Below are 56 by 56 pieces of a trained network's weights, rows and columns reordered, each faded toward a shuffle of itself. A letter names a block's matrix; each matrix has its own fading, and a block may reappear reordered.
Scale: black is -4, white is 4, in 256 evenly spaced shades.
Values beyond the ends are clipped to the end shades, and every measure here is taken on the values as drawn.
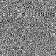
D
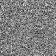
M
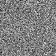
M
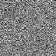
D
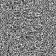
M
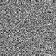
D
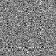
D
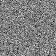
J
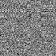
D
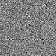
D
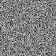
M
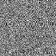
D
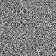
D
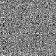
D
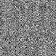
D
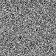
J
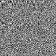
D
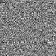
D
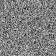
J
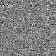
D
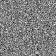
J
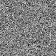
J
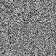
M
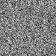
M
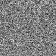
M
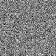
M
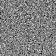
M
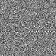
D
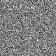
J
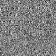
D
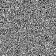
J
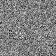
J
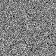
J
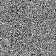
J
